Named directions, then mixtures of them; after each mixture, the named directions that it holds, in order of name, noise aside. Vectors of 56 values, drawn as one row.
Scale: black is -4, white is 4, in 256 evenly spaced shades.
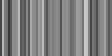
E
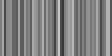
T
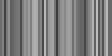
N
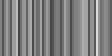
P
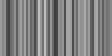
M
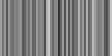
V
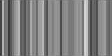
E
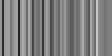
E, P, T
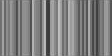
P, V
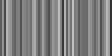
M, T, V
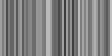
M, V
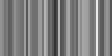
M, P, T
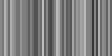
N, V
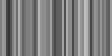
E, M, V
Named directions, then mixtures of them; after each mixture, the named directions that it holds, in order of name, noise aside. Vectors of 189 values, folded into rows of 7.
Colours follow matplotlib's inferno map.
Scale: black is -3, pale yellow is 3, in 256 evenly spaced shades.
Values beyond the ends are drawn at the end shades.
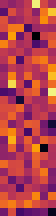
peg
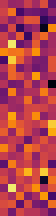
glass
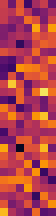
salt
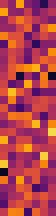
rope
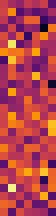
glass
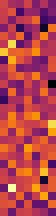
glass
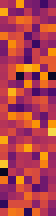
rope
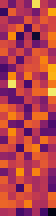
peg, salt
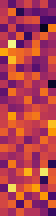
glass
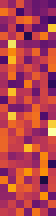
glass, rope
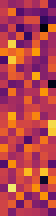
glass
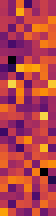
glass, salt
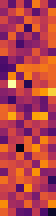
peg, salt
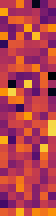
peg, rope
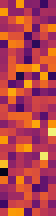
rope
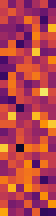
glass, salt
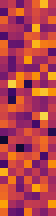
rope, salt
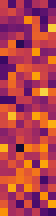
glass, salt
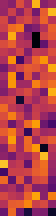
peg, rope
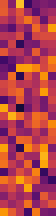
rope, salt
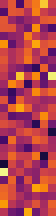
rope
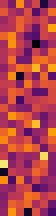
peg, rope
